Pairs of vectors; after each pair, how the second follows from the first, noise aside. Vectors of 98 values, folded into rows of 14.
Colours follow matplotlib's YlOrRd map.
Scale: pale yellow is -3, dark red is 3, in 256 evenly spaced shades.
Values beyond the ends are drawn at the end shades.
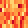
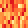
negated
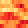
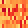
sign-scrambled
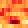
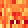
sign-scrambled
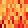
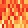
negated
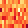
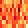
sign-scrambled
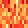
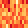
copied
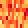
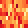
negated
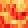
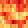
negated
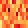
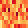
copied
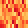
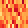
copied
